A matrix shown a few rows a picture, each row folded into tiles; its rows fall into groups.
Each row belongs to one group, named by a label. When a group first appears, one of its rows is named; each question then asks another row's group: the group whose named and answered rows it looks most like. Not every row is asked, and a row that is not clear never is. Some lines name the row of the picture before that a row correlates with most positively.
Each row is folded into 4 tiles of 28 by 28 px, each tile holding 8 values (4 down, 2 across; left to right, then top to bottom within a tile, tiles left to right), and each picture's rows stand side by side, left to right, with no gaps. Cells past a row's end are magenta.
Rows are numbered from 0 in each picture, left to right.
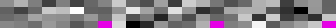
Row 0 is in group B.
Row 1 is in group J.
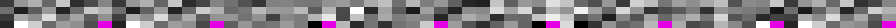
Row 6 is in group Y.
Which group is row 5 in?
J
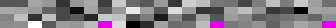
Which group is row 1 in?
J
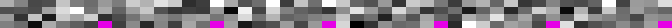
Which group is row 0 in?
B
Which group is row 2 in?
Y
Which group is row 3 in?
J
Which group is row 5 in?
Y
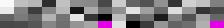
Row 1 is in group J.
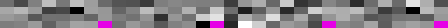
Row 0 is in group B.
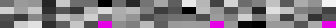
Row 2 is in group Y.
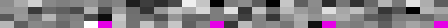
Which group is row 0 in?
Y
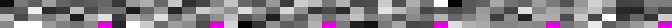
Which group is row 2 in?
J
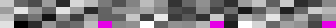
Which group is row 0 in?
J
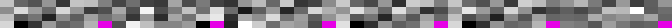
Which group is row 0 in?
J
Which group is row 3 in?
J
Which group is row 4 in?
J
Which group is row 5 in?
B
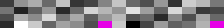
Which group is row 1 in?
J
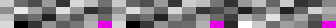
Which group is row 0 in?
J
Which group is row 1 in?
J
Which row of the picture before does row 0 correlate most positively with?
1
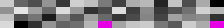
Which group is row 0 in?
J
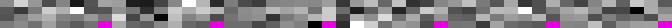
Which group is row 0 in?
B
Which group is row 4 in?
B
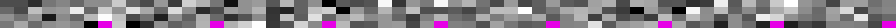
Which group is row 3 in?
Y
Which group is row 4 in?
B
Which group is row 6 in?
Y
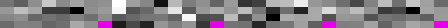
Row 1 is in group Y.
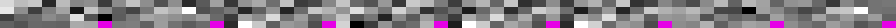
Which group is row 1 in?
B
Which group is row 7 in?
B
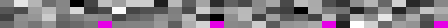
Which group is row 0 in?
B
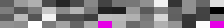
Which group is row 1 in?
Y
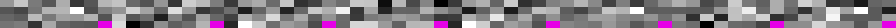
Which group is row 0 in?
B
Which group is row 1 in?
J
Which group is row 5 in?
B
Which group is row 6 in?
B
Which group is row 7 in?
B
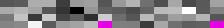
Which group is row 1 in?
B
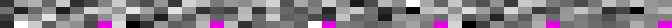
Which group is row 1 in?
J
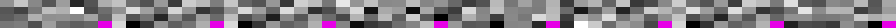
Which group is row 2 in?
J
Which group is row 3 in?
Y
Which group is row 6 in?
J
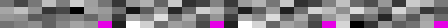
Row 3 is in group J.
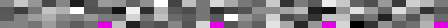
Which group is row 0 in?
B
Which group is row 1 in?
Y
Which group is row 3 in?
J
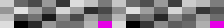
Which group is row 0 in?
J
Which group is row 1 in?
J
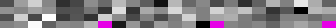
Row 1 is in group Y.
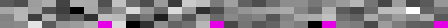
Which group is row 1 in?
J
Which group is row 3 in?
B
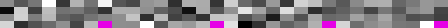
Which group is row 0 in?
Y
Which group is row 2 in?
J
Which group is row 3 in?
Y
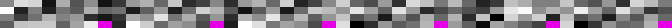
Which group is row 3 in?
J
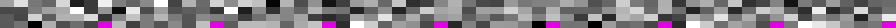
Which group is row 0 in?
B
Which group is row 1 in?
Y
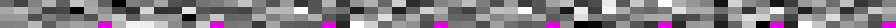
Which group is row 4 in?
B
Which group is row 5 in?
Y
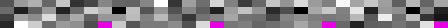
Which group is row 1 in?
Y
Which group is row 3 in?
Y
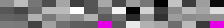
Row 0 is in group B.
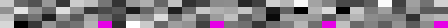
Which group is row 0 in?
J
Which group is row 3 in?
Y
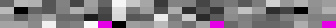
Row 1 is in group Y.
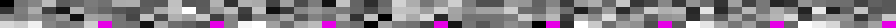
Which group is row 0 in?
Y
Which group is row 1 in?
B
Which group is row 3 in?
B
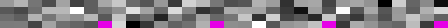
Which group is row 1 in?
J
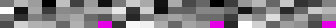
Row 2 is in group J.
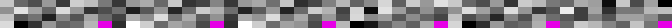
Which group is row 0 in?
J
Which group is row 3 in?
Y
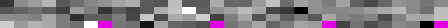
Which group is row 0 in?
Y
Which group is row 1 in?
B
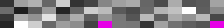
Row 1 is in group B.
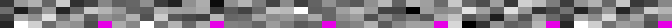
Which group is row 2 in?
B
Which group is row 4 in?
J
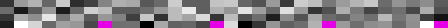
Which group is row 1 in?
B
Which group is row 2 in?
J
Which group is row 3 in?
Y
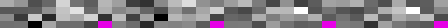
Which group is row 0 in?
B
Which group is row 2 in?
B
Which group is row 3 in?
B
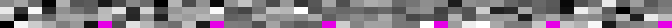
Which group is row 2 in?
B
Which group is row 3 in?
Y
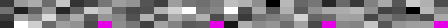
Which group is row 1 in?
B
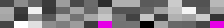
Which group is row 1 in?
B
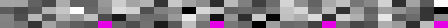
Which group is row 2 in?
B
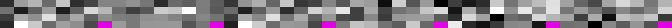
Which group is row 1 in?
B
